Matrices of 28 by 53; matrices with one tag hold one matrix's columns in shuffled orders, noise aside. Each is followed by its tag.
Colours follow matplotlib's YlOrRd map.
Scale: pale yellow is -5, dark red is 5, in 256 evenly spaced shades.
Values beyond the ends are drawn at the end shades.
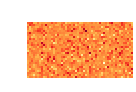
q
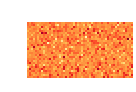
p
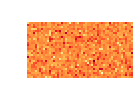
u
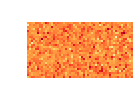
p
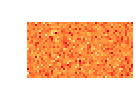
u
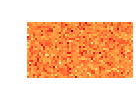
q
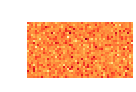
p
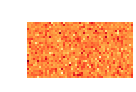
u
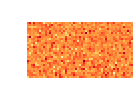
u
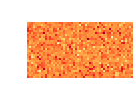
p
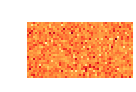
p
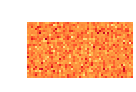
p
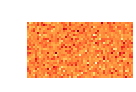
q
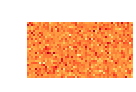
q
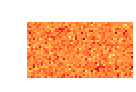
p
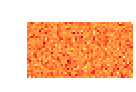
u
